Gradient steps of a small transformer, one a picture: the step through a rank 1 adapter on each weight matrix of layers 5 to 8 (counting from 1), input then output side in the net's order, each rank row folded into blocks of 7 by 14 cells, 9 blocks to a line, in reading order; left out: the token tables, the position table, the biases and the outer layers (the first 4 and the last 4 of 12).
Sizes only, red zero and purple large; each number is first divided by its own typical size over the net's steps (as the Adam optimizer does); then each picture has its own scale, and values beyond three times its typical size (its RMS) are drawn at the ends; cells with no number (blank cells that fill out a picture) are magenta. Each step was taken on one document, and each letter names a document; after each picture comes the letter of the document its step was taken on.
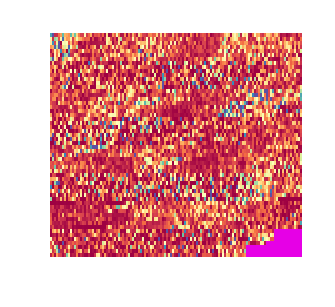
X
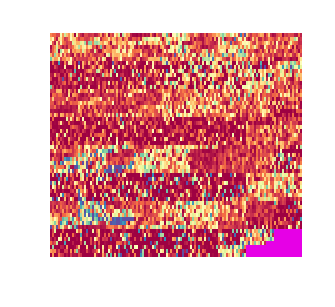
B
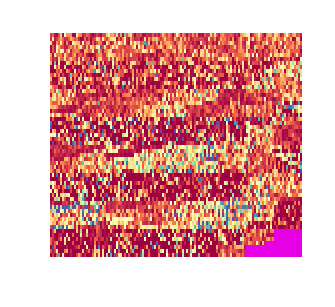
B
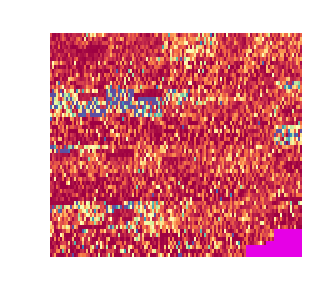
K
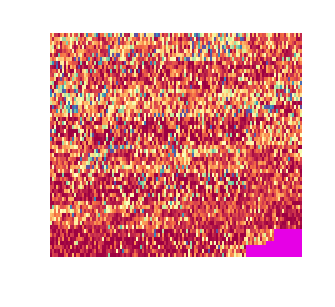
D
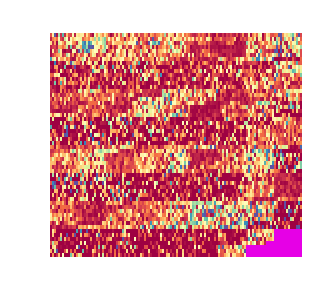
B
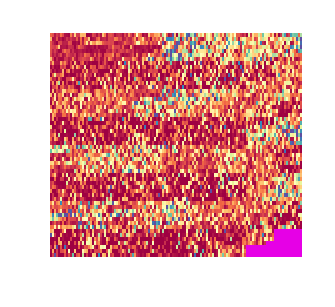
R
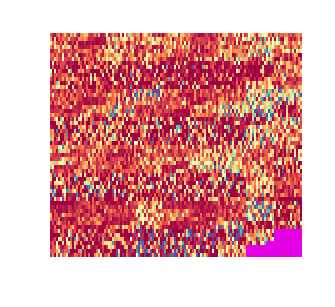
X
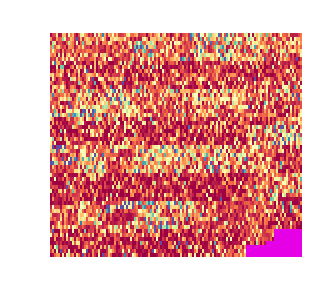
K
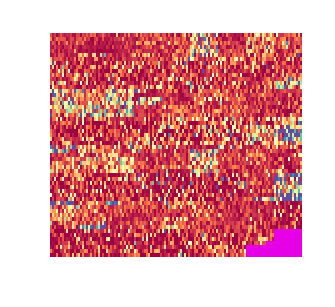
D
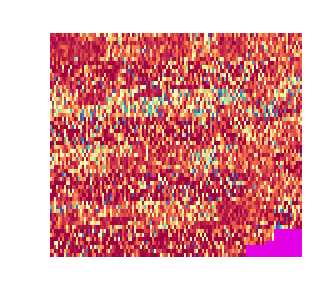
K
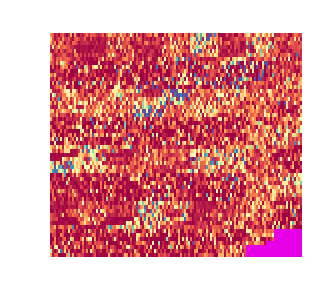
K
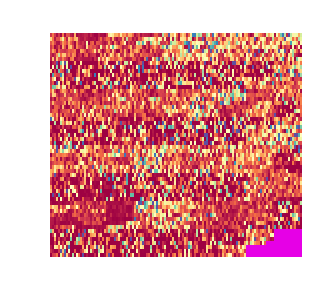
R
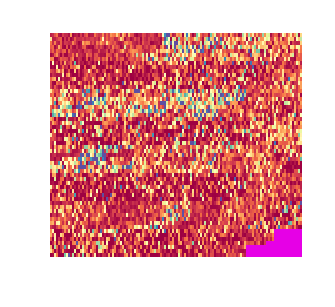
K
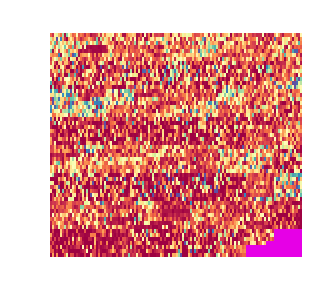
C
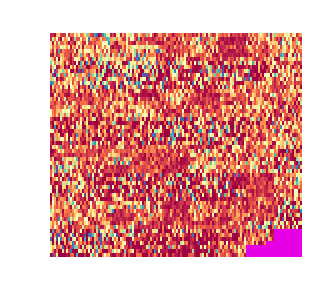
C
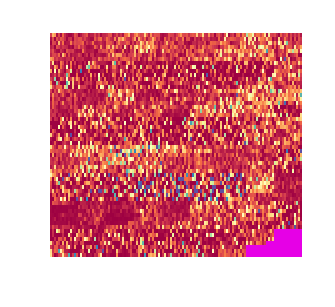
X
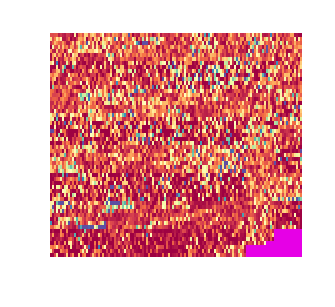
D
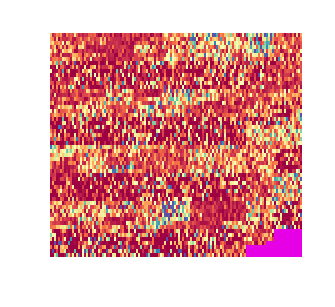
R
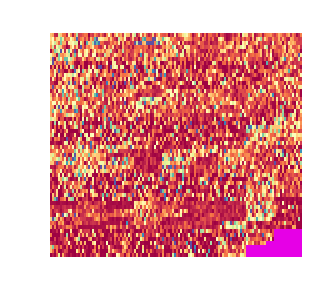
D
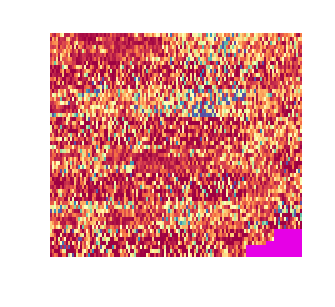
R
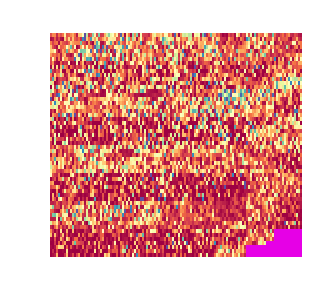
C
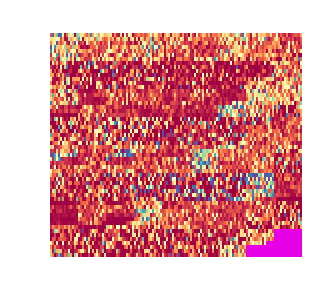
X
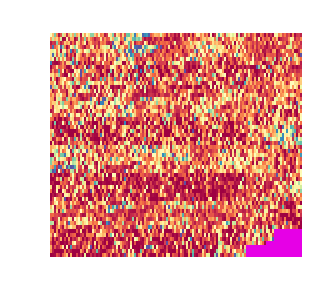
C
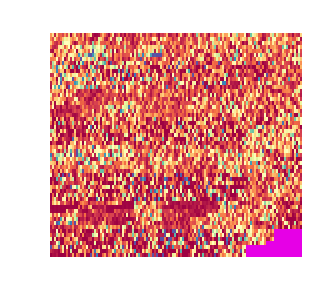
C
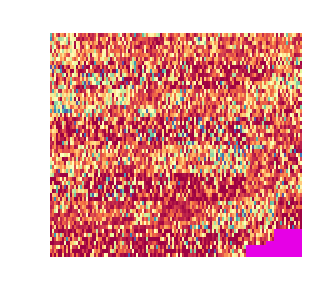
C
